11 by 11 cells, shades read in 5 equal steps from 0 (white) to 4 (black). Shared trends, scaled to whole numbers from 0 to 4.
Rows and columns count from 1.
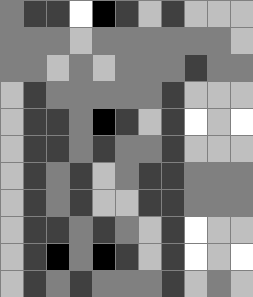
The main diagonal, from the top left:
2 2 1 2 4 2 3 3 0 1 1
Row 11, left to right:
1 3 2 3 2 2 2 3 1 2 1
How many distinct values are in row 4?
3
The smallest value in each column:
1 2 1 0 1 1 1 2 0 1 0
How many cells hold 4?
4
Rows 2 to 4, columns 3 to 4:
2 1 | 1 2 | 2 2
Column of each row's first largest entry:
5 1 9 2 5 2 2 2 2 3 2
